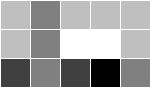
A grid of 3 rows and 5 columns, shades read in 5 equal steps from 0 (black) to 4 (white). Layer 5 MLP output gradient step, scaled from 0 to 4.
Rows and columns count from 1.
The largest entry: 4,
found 2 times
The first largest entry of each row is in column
1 3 2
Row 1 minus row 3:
2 0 2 3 1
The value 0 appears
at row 3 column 4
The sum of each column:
7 6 8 7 8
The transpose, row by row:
3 3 1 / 2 2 2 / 3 4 1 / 3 4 0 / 3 3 2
